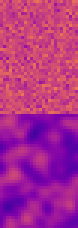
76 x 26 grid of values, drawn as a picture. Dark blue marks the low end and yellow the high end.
It is made of 2 by 1 panels. Panel 1,1: middling, fine-grained. Panel 2,1: low, blotchy.
